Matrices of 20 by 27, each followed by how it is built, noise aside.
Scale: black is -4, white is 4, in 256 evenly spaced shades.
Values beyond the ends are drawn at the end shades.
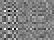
low rank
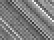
Toeplitz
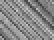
Toeplitz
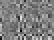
low rank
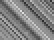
Toeplitz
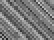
Toeplitz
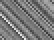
Toeplitz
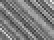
Toeplitz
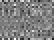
low rank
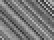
Toeplitz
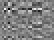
low rank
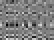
low rank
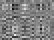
low rank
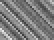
Toeplitz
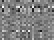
low rank
